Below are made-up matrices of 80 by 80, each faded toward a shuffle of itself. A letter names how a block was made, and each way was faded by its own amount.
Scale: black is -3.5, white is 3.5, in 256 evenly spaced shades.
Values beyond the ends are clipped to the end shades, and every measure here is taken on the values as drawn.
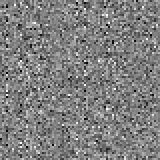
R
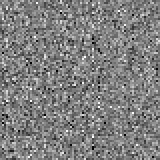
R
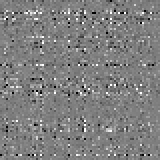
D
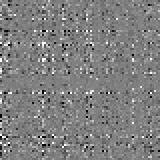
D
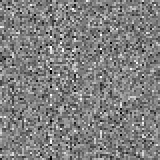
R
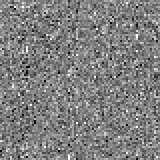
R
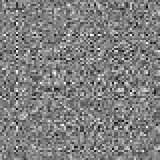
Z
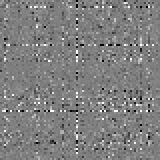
D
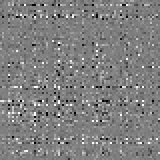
D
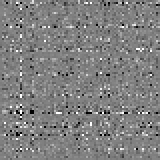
D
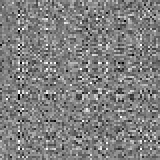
Z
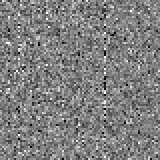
R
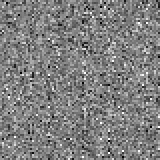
R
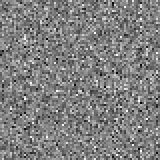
R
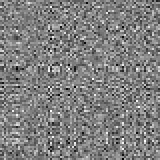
Z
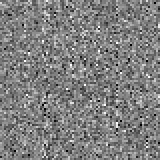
R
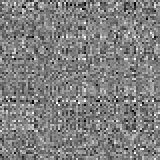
Z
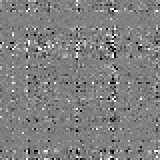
D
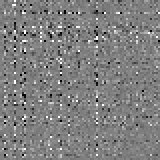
D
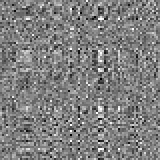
Z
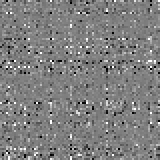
D
